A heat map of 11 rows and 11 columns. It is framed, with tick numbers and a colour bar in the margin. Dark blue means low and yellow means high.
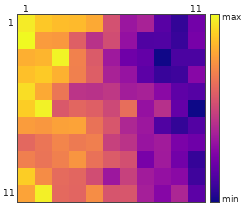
Slope: up to the left. Stripes: none. Ninth with the highest average: top left. Average level on the scale: 50%.
